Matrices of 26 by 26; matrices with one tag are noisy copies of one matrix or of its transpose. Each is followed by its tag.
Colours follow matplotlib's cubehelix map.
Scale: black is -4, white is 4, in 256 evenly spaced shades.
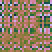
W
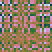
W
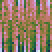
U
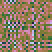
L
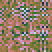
L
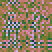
L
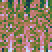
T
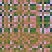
W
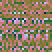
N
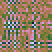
L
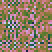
L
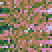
T
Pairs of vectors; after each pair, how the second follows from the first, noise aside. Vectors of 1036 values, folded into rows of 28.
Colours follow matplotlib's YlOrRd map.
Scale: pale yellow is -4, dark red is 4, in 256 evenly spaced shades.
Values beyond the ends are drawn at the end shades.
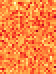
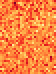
negated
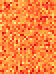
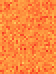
shrunk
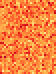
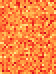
negated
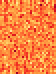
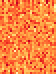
negated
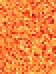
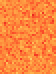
shrunk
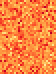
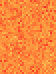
shrunk
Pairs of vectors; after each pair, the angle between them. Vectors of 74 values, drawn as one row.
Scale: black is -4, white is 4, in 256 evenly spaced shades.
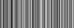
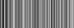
partly aligned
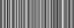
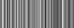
nearly parallel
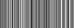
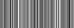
orthogonal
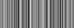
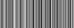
orthogonal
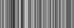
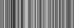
nearly parallel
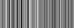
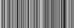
partly aligned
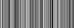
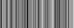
partly opposed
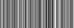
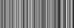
partly opposed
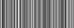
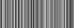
nearly opposite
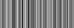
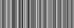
nearly parallel
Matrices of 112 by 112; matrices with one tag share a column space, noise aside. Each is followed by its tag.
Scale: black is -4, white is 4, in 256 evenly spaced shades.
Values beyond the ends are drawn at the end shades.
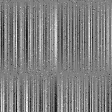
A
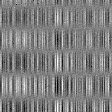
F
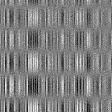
F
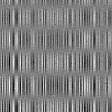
F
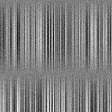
A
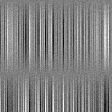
A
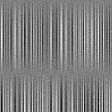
A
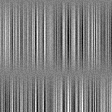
A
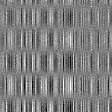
F
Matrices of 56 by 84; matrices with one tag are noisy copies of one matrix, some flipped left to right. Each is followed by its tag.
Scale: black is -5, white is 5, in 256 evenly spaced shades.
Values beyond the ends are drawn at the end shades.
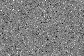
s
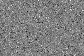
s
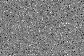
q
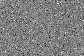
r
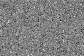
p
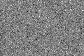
s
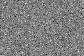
r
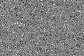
q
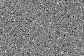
r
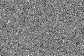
p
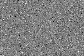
r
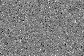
p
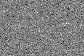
q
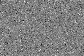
p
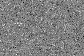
q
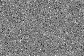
p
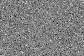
r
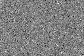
r
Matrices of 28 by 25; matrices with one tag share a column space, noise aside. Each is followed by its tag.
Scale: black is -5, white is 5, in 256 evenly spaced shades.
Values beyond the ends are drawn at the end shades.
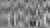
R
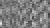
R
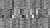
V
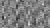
R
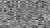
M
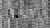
V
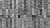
V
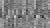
V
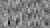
R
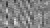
R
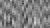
R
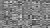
M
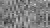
R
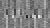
V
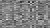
M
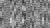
R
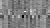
V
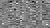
M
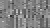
V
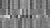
V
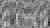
R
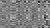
M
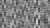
R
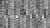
V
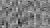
R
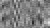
R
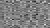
M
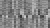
V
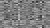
M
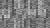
V
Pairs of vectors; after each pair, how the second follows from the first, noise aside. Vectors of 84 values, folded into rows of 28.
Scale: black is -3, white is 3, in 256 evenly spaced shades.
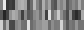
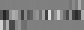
partly zeroed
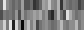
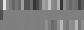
partly zeroed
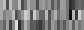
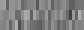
shrunk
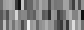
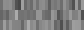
shrunk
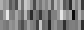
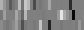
partly zeroed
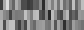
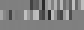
partly zeroed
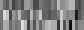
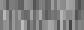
shrunk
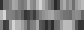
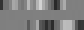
partly zeroed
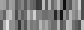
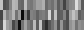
reversed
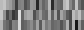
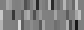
partly zeroed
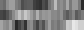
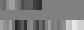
partly zeroed
